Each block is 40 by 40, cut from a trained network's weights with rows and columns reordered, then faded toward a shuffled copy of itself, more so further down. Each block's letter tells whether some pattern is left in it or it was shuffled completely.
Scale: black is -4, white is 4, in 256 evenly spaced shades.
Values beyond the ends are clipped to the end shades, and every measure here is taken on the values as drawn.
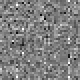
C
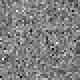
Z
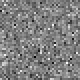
Z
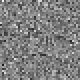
Z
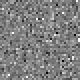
Z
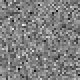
Z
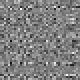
C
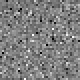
Z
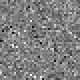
Z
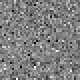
Z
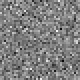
Z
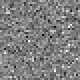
Z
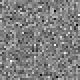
Z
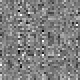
C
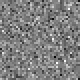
Z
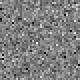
Z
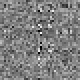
C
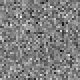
Z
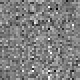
C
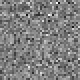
C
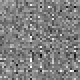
C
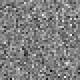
Z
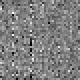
C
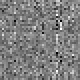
C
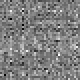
C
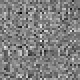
C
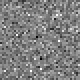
Z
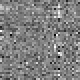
C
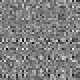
C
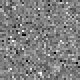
Z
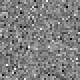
Z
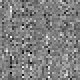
C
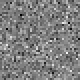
Z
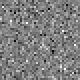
Z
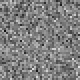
Z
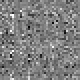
C
